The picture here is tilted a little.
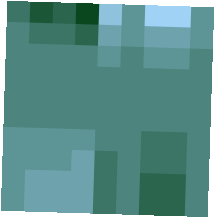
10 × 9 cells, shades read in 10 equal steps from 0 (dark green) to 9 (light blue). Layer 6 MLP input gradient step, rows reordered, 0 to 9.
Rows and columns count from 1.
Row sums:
42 40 39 36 36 36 38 38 38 38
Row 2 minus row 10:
-1 -3 -3 -4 3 1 4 4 1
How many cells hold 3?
10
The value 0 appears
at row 1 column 4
